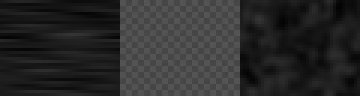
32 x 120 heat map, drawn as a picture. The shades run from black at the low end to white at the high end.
It is made of 1 by 3 panels. Panel 1,1: very low, streaked across, faint in contrast. Panel 1,2: low, checkered, faint in contrast. Panel 1,3: very low, blotchy, faint in contrast.
